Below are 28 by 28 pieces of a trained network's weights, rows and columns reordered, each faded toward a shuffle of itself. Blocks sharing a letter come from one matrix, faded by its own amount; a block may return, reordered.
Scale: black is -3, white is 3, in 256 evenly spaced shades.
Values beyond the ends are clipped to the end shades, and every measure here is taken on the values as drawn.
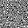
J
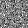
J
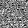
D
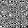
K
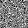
J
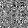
K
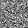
J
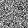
D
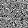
J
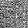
K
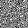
J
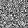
D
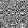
K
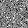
J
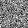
D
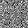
J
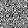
K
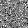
J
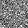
J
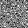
J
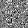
J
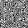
J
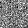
D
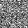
D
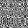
K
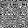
K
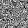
D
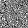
J
